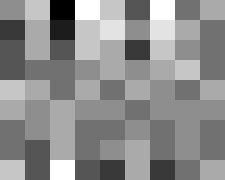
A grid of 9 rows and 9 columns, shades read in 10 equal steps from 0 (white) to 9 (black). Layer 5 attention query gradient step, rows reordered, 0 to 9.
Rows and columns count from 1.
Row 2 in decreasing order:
8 7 5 4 3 3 2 1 1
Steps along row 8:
up down up down down up down up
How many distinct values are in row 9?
6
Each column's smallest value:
2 2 0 0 1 3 0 2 3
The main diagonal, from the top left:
4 3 6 4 5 5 5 4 3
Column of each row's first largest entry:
3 3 6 1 3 6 1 2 5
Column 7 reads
0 1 2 3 4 4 5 5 7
